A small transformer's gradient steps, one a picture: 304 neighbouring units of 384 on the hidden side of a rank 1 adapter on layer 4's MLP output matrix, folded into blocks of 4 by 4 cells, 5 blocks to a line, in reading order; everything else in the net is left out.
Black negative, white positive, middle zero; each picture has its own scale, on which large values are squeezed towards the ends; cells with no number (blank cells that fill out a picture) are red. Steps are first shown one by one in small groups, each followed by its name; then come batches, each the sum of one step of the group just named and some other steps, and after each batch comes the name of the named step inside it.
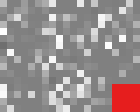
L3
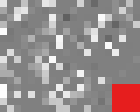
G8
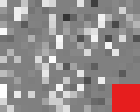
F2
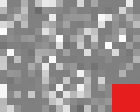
L3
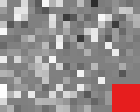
G8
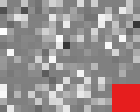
L3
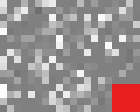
G8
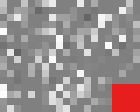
L3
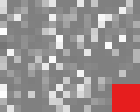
L3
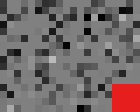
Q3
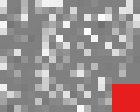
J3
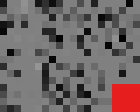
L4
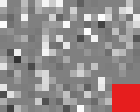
J3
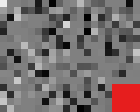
Q3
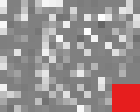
J3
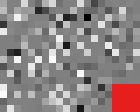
Q3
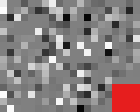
Q3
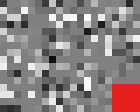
L4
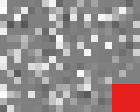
L4
